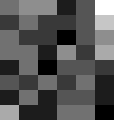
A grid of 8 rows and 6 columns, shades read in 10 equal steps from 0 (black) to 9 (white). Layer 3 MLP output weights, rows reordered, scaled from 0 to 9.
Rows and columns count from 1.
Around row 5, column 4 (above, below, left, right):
5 2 0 3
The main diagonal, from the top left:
4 4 2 5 3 1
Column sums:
25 26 16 20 25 31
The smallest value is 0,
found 3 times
